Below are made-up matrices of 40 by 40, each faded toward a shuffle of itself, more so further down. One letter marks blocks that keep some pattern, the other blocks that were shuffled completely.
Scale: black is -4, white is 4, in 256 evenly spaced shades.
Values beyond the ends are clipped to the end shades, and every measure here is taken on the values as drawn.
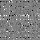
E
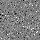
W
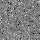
W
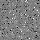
W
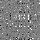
E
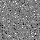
W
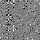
E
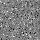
W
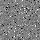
W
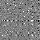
E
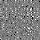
E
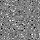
E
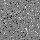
W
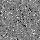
W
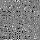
E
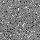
W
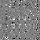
E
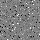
W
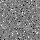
W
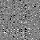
E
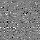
E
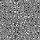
E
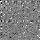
E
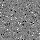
W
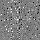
E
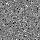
W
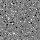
W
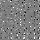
E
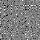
E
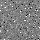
W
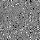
E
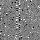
E
